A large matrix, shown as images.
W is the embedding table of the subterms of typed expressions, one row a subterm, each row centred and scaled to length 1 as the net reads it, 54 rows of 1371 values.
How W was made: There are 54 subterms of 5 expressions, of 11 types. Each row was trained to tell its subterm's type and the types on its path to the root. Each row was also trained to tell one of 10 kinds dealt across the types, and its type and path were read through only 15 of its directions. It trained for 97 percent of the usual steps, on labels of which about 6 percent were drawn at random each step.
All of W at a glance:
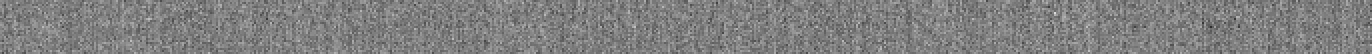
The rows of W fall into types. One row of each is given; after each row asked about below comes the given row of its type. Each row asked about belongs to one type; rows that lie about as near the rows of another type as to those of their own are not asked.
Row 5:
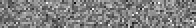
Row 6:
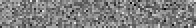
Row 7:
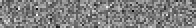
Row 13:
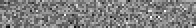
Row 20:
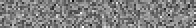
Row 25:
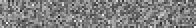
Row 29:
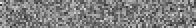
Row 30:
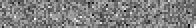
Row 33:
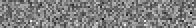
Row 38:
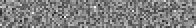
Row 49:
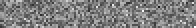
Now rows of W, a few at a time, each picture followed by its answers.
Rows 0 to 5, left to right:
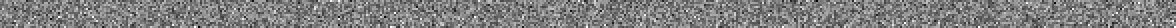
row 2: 30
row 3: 6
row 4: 7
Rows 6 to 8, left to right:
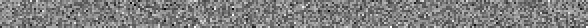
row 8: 49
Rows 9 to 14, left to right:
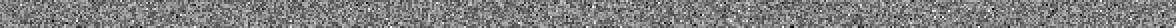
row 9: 7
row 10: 25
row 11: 25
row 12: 25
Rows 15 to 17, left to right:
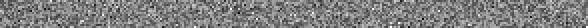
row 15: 13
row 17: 6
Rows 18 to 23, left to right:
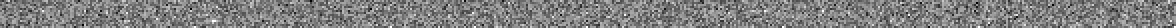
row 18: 29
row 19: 30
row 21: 6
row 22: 30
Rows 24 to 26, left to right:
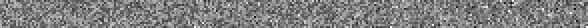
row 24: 30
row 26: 25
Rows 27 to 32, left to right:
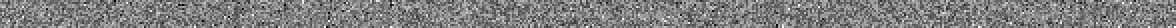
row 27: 7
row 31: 13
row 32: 29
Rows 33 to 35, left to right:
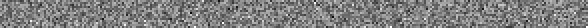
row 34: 7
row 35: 5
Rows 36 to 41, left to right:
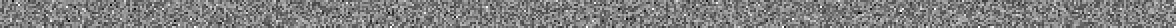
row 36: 49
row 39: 13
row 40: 5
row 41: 49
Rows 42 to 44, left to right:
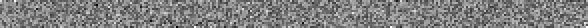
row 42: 25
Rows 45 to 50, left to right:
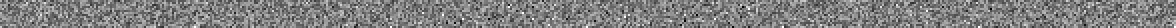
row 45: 7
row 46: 6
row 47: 38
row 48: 38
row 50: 30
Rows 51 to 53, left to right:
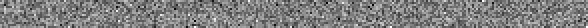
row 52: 20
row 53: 38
